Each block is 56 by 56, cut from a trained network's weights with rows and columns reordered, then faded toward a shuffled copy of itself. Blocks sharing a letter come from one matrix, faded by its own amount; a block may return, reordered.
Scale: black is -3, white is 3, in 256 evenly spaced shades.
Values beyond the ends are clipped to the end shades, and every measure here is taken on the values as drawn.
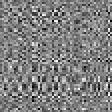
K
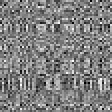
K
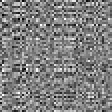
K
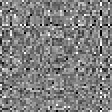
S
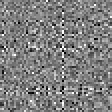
S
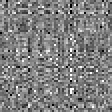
S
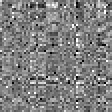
S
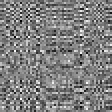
K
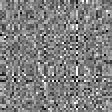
S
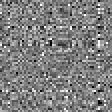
S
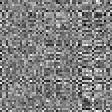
K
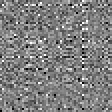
S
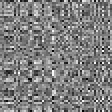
K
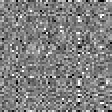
S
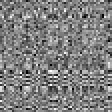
K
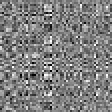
K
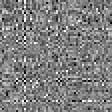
S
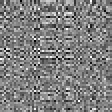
K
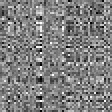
K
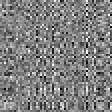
K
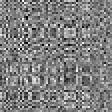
K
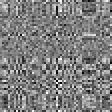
K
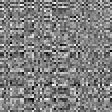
K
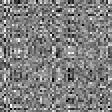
K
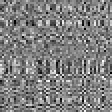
K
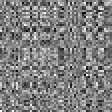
K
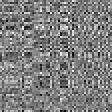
K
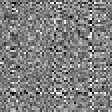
S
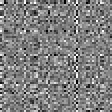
K
